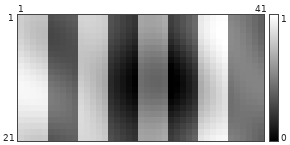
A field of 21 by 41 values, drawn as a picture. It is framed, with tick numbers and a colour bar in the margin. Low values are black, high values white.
Stripes: upright, repeating 4 times. Lone odd cells: none. Ninth with the lowest average: centre. Average level on the scale: 50%.
